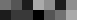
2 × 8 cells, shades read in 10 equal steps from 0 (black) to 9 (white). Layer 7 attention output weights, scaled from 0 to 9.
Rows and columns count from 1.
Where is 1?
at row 1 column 3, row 1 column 6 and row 2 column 1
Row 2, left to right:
1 2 2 0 3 4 6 9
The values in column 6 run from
1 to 4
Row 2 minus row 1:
-3 -1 1 -6 -2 3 1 0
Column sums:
5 5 3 6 8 5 11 18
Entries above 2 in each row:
6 4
